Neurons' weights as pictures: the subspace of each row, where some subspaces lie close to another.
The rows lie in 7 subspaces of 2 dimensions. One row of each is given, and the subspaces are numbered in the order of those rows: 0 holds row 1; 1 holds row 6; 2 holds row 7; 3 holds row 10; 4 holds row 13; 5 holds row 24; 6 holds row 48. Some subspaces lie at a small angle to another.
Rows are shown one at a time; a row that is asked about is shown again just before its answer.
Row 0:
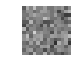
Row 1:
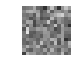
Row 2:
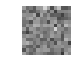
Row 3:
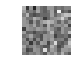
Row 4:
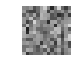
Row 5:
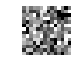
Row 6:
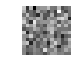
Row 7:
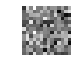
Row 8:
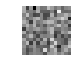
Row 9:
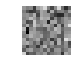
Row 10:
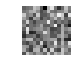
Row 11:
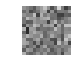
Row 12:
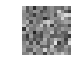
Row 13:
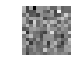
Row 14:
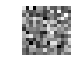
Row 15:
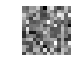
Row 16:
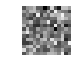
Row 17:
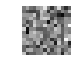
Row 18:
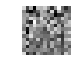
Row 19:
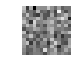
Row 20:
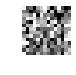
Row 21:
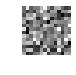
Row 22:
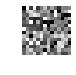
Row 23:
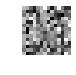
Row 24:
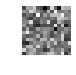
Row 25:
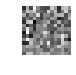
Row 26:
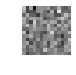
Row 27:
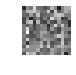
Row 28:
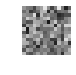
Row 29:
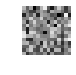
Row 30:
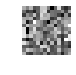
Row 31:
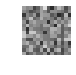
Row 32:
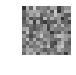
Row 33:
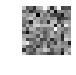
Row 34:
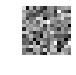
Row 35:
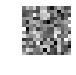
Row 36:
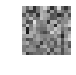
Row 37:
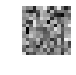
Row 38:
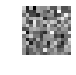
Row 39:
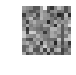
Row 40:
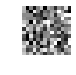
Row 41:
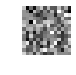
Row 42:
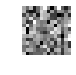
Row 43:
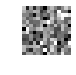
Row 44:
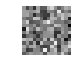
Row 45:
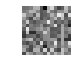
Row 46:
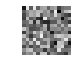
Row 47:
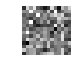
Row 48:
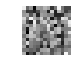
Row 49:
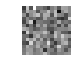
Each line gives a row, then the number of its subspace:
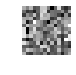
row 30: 1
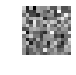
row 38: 4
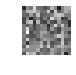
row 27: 6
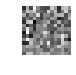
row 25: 1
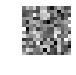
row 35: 1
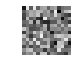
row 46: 6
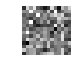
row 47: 5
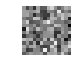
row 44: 1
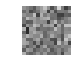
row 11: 2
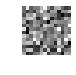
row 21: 6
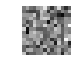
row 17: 0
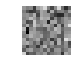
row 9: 0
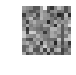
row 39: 3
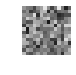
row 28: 2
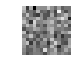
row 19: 1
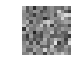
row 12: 2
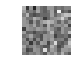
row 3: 4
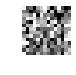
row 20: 2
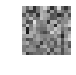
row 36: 4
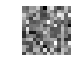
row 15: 3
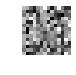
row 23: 6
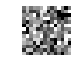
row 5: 2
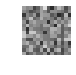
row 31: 3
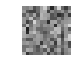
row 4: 4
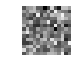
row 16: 5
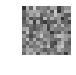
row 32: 6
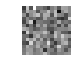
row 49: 1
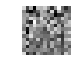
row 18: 0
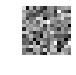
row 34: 6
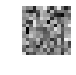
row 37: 0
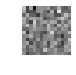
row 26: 4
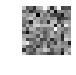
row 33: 5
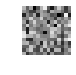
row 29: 3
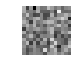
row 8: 1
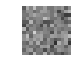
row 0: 2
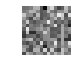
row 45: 3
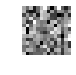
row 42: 4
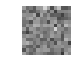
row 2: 5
